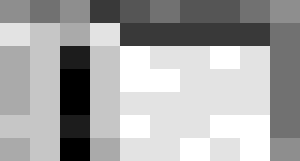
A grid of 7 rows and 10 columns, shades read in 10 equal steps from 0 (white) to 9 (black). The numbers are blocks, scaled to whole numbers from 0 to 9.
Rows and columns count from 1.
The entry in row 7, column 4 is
3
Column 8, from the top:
6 7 0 1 1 0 1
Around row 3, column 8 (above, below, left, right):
7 1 1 1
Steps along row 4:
down up down down same up same same up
